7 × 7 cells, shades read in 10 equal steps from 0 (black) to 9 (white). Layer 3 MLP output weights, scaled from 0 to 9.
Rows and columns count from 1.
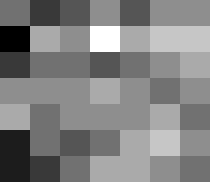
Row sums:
27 40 28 35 35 30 28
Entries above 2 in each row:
6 6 6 7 7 6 5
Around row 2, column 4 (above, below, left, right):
5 3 5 6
